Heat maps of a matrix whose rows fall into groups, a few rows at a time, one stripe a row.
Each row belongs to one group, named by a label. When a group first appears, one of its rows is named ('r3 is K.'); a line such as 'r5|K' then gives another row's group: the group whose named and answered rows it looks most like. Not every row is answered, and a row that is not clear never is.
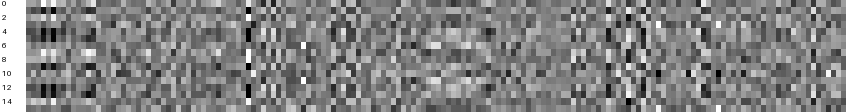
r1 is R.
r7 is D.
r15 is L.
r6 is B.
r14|D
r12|R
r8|D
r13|R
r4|R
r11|B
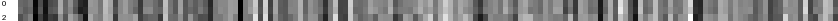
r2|R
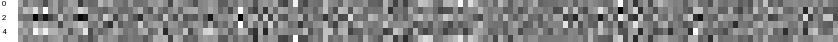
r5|B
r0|B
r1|D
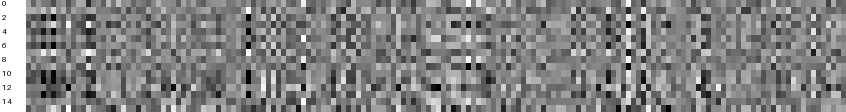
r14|B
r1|D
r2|R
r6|R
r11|R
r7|D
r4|R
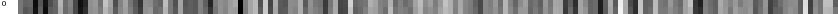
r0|R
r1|R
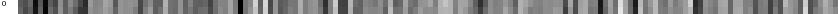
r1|R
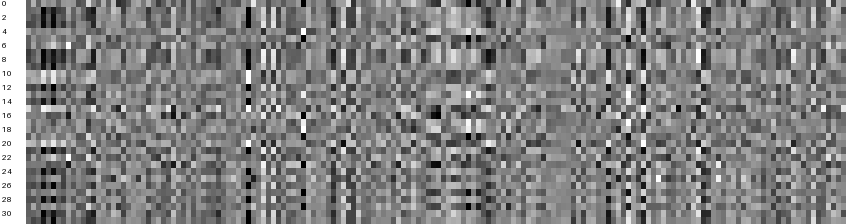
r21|R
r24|R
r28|R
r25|L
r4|B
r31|R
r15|D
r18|B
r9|R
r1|R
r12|R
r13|B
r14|R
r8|R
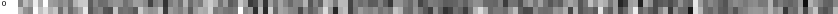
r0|D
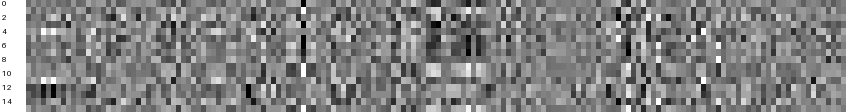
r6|L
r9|B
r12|R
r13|R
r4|D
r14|L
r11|D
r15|B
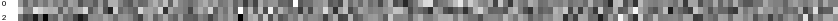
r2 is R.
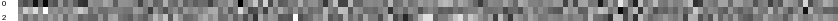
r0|R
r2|B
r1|D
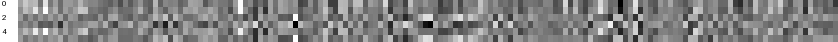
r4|D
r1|D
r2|B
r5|B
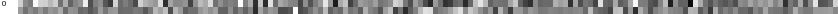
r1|B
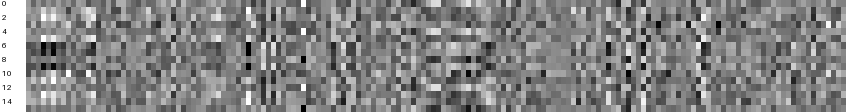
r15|L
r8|L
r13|D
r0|B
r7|R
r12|B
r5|D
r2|D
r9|R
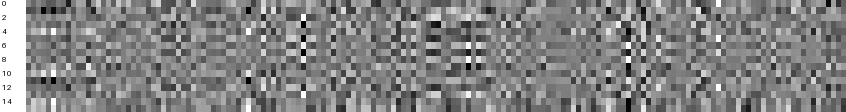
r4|D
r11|R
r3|L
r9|L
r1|R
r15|D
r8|B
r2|B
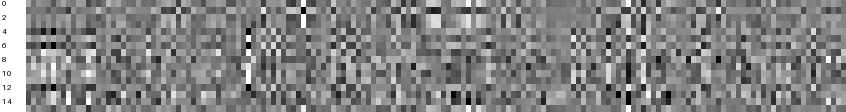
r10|D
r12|R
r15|B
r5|D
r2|B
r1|L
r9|D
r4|R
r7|D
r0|B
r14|L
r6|R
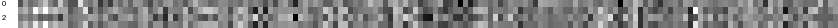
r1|D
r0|L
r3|D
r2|L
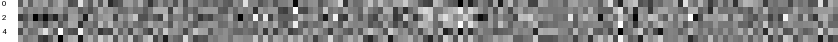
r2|R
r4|L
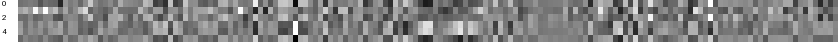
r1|D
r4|B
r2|L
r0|L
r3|B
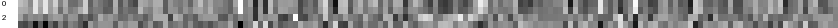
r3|R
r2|B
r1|D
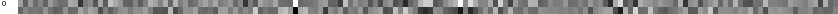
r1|L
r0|B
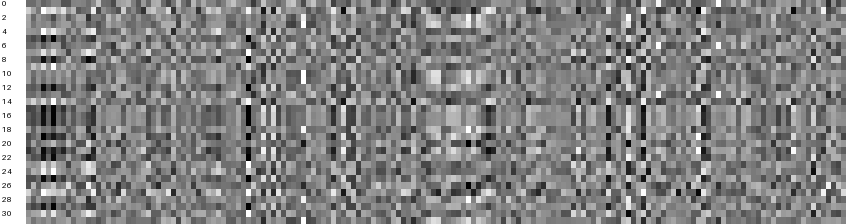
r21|R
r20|L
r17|R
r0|L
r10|B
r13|L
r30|D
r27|D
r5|R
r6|L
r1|D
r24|D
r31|B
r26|L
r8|R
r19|R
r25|R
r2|B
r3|B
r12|R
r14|D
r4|D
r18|B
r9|D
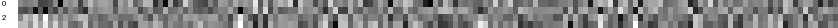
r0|L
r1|R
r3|D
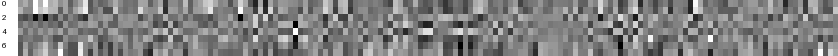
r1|D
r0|D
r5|L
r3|L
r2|R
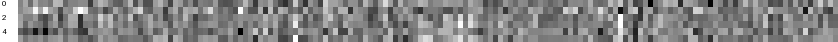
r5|B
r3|B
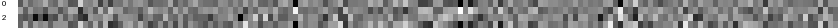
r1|B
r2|R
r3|L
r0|L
